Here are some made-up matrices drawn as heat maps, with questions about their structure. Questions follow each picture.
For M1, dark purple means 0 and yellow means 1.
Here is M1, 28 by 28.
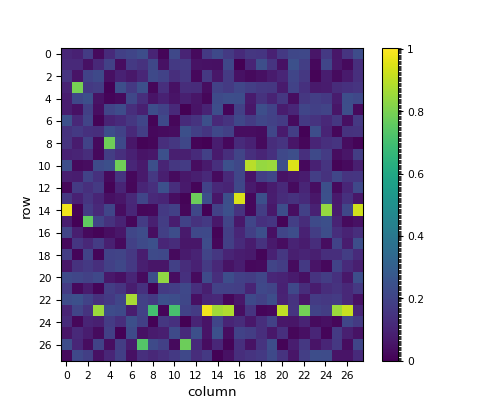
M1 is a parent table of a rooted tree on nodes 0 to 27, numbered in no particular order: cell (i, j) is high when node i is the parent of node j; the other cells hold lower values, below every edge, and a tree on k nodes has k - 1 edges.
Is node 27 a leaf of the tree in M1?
yes
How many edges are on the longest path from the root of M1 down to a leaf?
2
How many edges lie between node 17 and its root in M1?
2
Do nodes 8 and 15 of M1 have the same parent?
yes
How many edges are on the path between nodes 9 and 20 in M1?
1
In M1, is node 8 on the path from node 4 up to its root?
yes
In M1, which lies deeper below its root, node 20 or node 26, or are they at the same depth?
the same depth
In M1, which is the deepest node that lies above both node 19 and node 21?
10
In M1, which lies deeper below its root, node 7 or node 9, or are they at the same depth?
the same depth
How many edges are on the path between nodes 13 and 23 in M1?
1
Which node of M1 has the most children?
23
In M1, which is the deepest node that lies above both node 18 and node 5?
10
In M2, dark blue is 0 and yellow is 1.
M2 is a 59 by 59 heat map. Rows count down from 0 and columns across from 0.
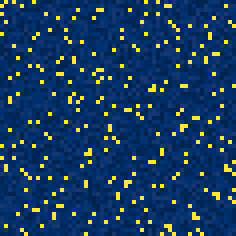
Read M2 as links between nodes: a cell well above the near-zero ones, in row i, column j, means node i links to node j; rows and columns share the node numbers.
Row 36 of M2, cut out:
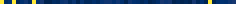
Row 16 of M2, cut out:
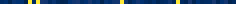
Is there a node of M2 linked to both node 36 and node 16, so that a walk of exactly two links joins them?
no
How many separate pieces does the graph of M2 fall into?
1
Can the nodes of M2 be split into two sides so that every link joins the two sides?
no
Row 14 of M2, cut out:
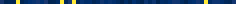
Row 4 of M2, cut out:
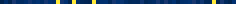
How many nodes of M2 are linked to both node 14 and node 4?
1
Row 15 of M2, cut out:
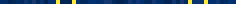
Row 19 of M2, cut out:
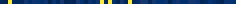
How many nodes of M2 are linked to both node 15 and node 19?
0
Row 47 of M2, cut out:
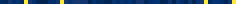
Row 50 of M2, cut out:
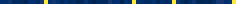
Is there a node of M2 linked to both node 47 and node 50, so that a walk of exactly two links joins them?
yes
